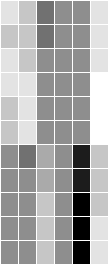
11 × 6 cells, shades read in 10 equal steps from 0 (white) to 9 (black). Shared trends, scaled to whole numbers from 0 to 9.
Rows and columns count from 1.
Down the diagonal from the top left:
1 2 4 4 4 0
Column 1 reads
1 2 1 1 2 2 4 4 4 4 4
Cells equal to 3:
2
